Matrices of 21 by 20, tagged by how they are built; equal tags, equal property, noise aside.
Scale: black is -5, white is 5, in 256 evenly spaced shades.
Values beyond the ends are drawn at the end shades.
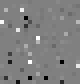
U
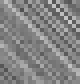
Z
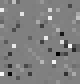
U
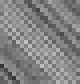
Z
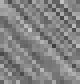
Z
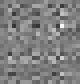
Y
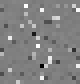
U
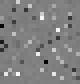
U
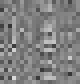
Y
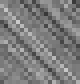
Z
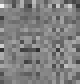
Y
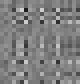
Y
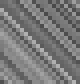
Z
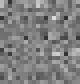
Y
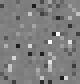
U
